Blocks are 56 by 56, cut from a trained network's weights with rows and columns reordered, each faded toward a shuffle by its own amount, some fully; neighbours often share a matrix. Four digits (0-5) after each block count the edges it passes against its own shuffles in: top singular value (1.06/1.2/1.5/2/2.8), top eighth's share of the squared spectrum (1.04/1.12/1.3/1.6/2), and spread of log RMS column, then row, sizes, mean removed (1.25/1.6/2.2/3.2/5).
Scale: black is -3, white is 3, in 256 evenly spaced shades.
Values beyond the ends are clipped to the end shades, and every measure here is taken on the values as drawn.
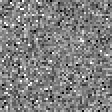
0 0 0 0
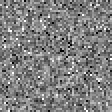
0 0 0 0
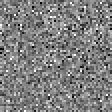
2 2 1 1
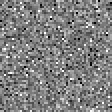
0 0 0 0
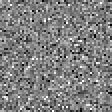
0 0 0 0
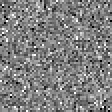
0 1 0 0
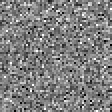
0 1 0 0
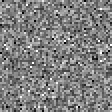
0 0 0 0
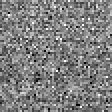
1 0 0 0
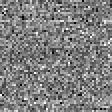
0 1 0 0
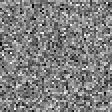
1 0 0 0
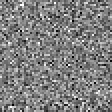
2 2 0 1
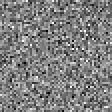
1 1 0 0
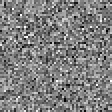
2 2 0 1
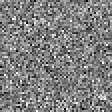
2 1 0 1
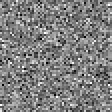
1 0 0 0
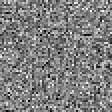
2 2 0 0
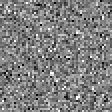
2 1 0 1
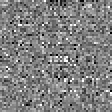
3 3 1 2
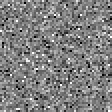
0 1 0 0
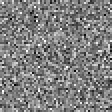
2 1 1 1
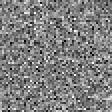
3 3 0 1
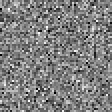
2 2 0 1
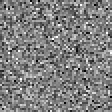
1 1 0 0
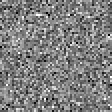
2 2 0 0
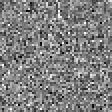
2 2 1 0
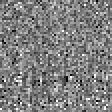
2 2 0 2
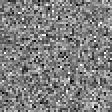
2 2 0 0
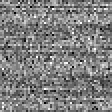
3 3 1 0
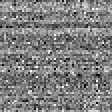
3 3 1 1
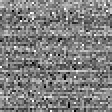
3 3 1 0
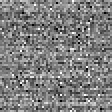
3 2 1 0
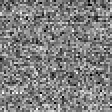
2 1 0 0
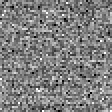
2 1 0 0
